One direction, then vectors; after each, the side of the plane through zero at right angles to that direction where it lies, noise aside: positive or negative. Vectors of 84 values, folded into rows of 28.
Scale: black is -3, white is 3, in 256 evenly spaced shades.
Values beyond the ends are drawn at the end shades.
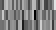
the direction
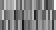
positive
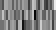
positive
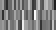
negative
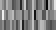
positive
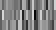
positive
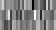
negative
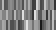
negative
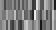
negative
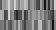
positive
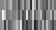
positive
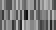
negative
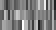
negative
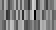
positive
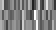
negative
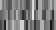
positive
